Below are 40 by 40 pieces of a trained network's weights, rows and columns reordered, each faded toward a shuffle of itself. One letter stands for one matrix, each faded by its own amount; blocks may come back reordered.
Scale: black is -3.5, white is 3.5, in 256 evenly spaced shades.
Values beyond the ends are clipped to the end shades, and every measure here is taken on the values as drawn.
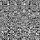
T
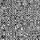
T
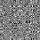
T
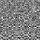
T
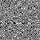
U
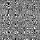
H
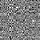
T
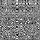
H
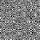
T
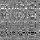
H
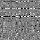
T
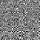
T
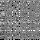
H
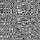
T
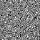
U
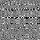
T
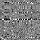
T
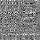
H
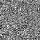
U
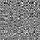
T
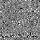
U
